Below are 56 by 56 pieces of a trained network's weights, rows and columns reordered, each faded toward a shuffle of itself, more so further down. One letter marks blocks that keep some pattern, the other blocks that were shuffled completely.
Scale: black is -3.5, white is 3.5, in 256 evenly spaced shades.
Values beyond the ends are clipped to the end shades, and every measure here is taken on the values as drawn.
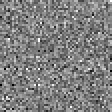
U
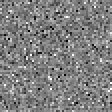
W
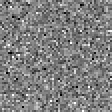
W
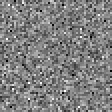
W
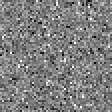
W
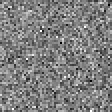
W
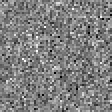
W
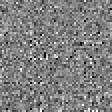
U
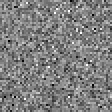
W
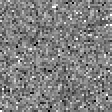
W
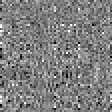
U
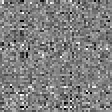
U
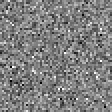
W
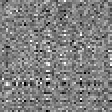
U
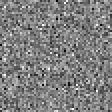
U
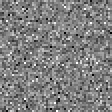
W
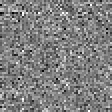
U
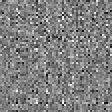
U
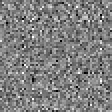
U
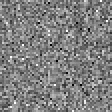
W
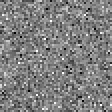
W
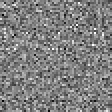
U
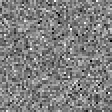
W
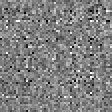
U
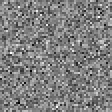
W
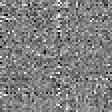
U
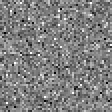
W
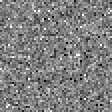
W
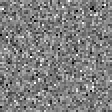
W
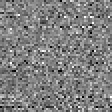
U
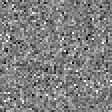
W
